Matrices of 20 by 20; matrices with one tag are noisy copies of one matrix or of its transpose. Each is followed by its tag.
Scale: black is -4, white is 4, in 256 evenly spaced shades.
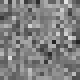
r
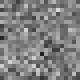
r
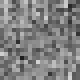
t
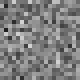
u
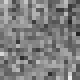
t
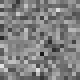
r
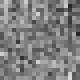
t
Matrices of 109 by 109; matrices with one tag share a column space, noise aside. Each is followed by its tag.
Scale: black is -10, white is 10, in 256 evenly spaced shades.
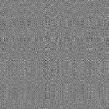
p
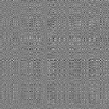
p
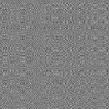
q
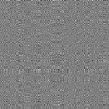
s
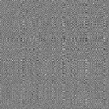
p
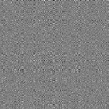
s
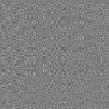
q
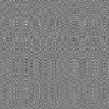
p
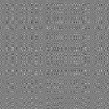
q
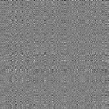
s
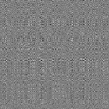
p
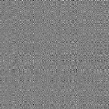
s
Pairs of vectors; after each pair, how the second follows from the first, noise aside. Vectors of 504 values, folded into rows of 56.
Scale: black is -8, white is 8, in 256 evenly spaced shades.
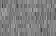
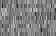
scaled up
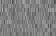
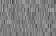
copied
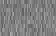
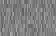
copied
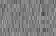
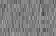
copied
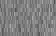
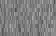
copied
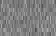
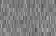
copied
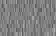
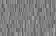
copied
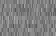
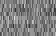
scaled up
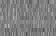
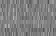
copied
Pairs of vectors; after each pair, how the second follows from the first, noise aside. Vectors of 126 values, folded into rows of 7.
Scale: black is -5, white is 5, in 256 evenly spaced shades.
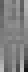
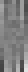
negated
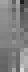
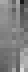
copied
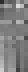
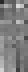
copied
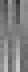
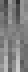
copied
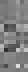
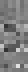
copied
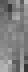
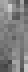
negated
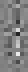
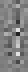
copied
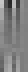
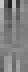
copied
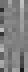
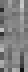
copied
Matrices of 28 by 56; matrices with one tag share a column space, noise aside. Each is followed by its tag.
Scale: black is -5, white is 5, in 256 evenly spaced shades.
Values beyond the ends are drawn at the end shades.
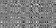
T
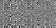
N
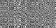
N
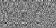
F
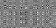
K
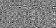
K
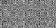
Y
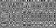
F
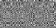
F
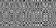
F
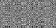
N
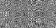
Y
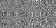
Y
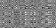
K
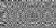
F
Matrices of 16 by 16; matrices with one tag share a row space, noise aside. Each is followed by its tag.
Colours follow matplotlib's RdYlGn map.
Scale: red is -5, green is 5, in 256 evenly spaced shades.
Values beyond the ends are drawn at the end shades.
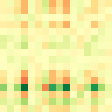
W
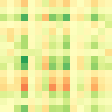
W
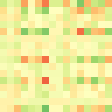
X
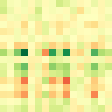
W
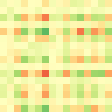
X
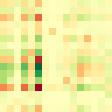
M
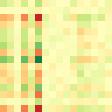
M
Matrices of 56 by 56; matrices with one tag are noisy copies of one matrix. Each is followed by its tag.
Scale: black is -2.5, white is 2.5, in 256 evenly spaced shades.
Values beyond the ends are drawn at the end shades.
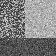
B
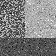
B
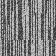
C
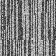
C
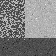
B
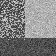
B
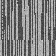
C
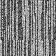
C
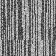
C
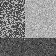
B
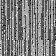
C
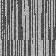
C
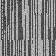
C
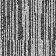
C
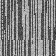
C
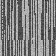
C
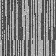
C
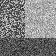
B
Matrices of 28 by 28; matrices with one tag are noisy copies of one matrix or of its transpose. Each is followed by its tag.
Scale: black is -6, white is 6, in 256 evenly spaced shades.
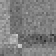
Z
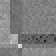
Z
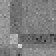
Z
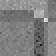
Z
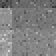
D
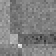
Z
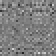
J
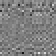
J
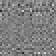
J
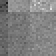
D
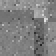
Z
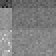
D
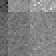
D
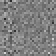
J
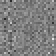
J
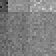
D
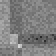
Z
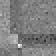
Z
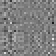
J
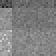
D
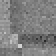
Z
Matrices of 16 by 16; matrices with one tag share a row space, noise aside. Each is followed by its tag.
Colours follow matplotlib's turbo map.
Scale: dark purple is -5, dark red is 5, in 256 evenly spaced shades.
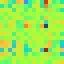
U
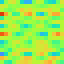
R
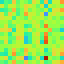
U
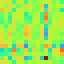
U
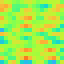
R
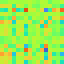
U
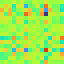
U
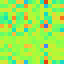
U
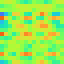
R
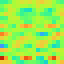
R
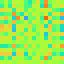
U
